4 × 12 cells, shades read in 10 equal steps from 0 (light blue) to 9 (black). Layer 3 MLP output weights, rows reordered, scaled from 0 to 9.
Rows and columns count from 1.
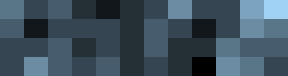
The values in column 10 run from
3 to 6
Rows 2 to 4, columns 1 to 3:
5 8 6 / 6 6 5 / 6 3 5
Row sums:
60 70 70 67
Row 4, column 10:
3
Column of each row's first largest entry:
5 2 4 9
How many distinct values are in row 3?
4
